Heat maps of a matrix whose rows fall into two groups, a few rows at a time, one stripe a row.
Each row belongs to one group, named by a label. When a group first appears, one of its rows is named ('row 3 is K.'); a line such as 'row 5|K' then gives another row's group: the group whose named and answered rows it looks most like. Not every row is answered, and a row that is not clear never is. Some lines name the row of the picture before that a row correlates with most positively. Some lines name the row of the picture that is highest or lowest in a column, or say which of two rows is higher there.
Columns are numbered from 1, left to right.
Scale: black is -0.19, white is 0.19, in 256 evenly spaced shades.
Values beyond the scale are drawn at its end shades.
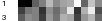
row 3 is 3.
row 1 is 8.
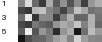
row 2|8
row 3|3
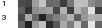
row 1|8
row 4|8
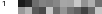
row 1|8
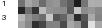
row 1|3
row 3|3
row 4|3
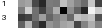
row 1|3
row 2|3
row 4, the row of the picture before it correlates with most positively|1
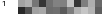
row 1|3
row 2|8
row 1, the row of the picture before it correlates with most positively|4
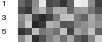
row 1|8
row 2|8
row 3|3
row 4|3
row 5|8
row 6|3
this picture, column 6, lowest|1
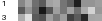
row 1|3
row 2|3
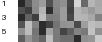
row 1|8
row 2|8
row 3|8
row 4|3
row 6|3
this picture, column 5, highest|6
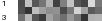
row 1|3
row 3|3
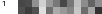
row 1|8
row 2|8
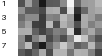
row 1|3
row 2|3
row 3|3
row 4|3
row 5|3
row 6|8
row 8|8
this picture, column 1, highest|5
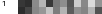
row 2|8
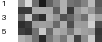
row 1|3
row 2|8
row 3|3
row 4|8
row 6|3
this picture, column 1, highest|6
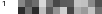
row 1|8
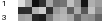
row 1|3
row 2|8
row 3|3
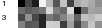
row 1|8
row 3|3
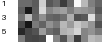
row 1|8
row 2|8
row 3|3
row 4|8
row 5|8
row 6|3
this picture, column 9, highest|1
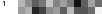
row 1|3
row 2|3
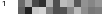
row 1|3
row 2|8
